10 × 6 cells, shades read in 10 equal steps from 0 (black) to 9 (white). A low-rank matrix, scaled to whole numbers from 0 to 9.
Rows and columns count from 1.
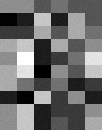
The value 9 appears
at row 5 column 2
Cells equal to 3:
8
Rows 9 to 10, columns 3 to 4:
1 2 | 1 3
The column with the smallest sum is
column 3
